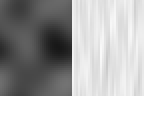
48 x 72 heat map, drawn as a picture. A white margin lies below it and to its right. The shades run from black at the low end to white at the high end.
It is made of 1 by 2 panels. Panel 1,1: low, smooth. Panel 1,2: very high, streaked downward, faint in contrast.
